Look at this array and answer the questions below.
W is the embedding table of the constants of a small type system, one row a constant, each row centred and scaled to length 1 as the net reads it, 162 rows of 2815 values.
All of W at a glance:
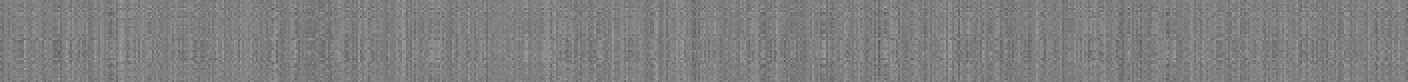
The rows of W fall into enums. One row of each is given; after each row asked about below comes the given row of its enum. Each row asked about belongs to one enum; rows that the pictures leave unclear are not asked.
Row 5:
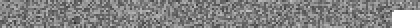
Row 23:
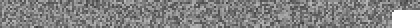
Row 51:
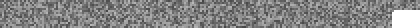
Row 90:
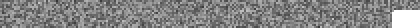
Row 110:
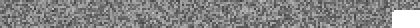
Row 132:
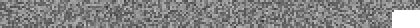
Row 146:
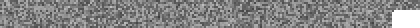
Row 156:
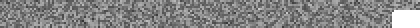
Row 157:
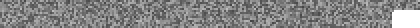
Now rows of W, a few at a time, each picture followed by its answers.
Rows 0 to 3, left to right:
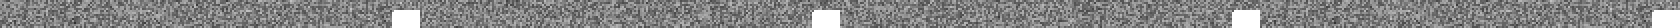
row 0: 5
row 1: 23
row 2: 146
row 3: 5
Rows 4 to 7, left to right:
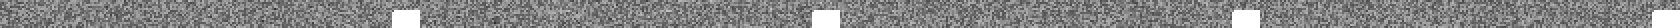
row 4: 132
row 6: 157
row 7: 51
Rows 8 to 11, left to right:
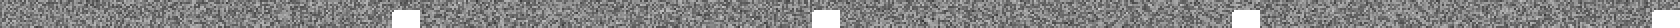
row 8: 23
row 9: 90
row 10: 156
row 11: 110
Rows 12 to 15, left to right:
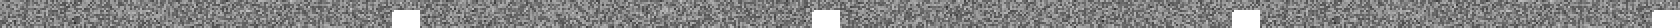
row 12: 5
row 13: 110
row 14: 132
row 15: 5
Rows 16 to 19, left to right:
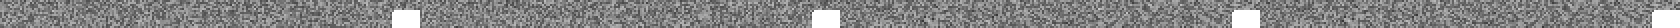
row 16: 157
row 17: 23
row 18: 156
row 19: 156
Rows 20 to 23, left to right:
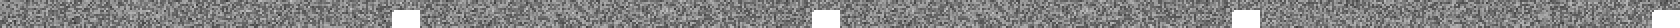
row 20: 5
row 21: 110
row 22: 110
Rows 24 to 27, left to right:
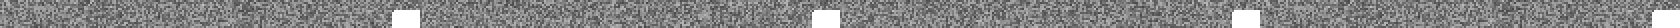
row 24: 146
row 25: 23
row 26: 157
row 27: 146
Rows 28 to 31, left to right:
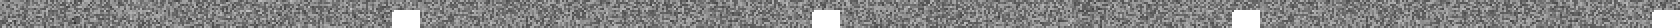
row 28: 5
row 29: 157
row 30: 146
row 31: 157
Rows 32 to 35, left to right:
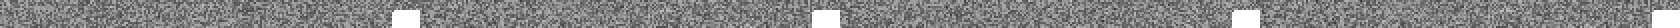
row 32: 146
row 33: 90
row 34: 132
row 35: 90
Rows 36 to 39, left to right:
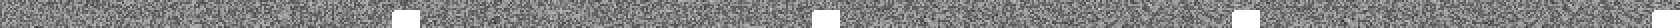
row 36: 23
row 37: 5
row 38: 156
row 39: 156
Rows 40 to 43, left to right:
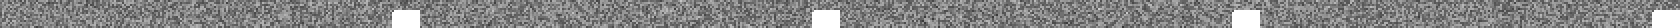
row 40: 23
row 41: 110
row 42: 156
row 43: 146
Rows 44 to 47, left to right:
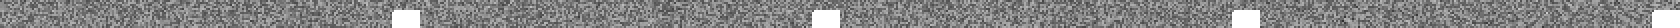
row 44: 157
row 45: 146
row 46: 51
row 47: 156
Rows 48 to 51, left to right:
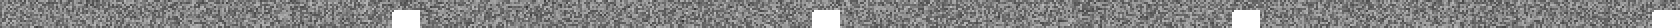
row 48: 23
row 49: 132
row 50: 146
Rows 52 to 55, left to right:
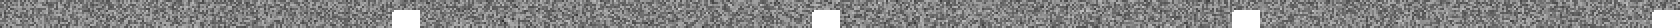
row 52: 51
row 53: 156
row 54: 90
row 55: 157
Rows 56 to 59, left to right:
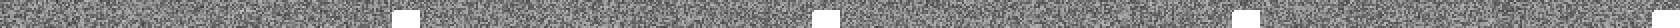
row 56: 90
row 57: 51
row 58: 23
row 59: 146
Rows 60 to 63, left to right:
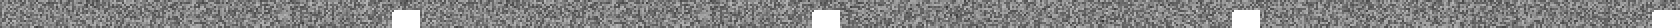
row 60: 23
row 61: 23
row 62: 132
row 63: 51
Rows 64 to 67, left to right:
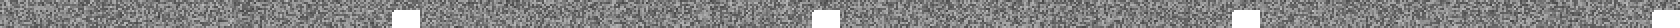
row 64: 146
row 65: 23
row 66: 51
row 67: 157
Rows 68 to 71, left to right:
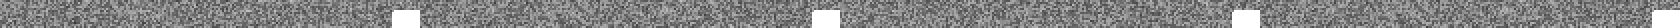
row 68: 5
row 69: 110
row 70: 157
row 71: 110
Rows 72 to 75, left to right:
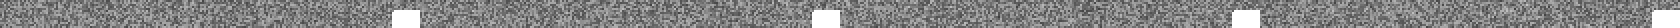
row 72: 51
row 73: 157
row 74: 146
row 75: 110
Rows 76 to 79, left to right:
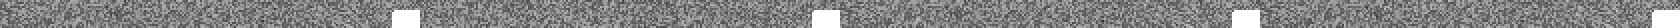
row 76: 132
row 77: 51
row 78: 132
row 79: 132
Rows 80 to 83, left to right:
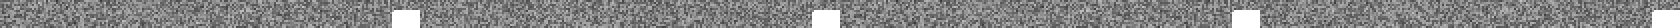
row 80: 90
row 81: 51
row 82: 90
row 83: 110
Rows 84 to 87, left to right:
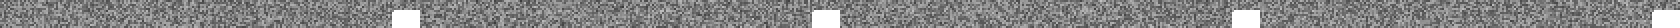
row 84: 51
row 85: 90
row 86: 110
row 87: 157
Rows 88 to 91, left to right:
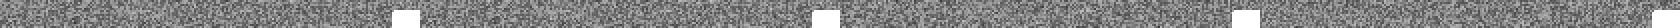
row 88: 5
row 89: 5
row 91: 23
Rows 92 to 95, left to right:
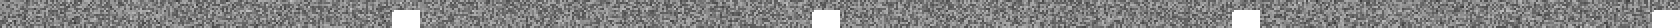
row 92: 5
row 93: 157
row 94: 51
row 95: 90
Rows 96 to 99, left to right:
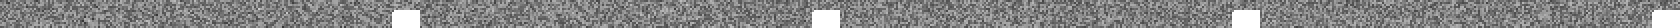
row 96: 156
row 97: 110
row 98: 51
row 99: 23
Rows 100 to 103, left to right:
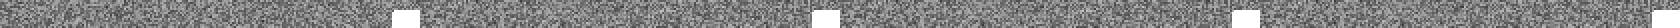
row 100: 132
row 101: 90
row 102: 90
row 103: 90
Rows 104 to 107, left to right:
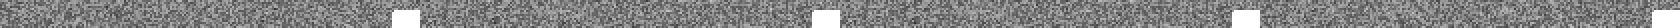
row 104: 132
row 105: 5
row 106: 5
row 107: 110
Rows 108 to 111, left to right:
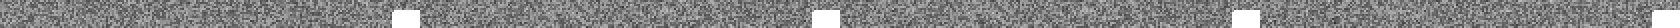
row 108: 157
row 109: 110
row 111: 5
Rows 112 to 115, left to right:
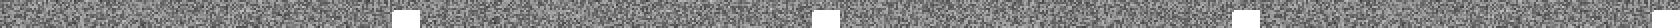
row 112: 90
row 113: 5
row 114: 51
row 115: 90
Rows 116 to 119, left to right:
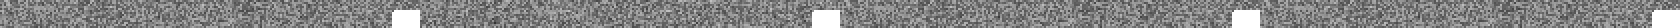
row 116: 146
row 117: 5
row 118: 146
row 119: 146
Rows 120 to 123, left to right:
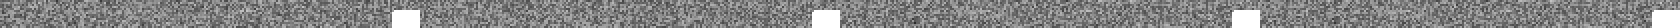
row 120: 90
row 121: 51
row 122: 5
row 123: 5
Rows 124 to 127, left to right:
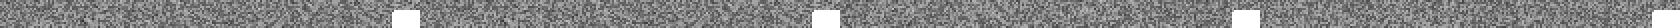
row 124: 156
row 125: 156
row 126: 110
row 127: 51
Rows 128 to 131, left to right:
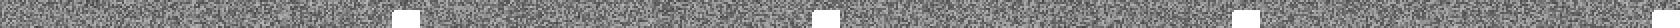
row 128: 23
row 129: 146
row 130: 51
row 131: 157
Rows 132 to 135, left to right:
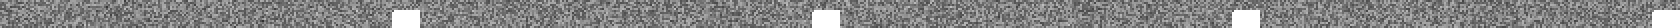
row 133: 157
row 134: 146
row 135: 51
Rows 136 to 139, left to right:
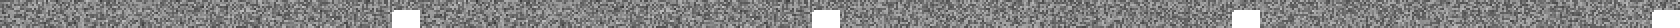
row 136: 90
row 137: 90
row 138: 51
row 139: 157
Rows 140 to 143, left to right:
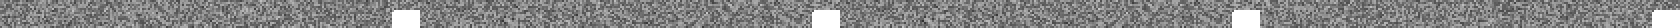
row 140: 110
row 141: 156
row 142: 156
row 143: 146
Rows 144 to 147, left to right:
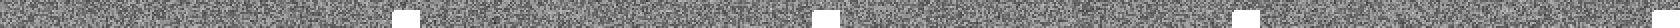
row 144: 157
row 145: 5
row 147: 110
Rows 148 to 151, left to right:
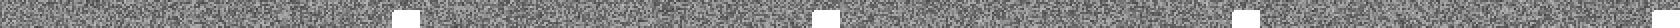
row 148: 23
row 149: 146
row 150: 157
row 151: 110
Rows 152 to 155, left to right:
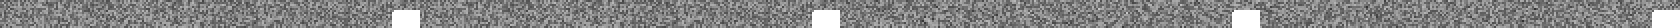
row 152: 51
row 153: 51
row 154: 156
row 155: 132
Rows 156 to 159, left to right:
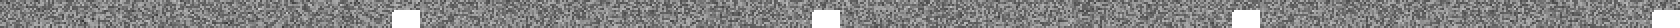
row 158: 146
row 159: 157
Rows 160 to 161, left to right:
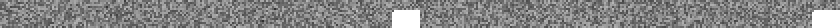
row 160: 132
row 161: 51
